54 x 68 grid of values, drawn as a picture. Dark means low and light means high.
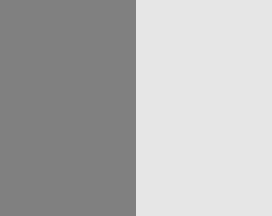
The table splits into one row of 2 panels. Panel 1,1: middling, flat. Panel 1,2: very high, flat.
